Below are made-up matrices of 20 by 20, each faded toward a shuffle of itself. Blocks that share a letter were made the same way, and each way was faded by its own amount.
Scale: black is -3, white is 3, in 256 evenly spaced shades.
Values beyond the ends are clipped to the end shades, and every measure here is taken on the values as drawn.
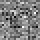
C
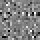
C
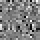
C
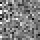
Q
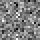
Q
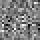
C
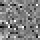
C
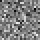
Q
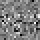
C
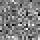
C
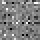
C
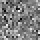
Q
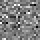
C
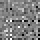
C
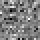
C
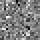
Q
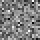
Q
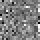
Q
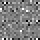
C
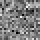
C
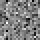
Q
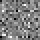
C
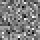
Q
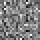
Q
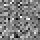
C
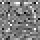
C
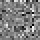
C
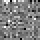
C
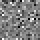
C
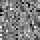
Q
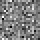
Q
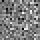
Q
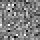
Q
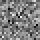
Q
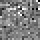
C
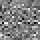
C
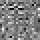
C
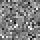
Q
